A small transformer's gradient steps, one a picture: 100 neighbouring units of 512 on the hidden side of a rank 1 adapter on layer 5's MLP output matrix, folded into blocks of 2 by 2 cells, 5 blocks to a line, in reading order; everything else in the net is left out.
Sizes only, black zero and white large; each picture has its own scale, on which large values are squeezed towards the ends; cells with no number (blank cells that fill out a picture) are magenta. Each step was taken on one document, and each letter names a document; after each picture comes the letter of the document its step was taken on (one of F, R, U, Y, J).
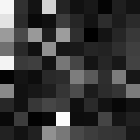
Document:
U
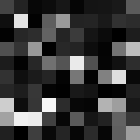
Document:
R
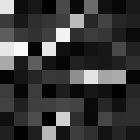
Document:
U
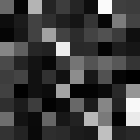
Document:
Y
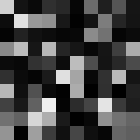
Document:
R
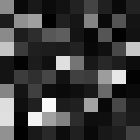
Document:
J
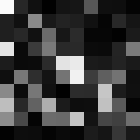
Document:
R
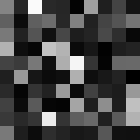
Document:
Y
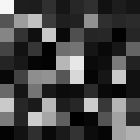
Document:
J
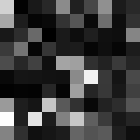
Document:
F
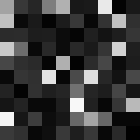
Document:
F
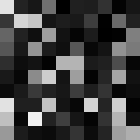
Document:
J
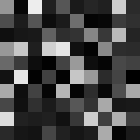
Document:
Y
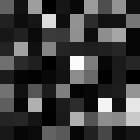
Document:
Y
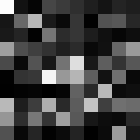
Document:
J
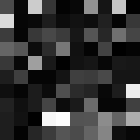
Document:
U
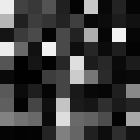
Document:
U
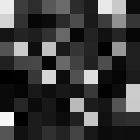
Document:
F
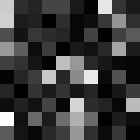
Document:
F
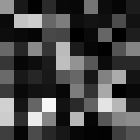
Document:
R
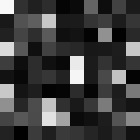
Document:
R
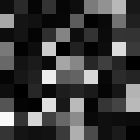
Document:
F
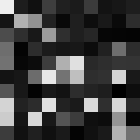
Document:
J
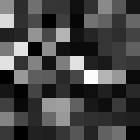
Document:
U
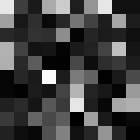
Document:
F
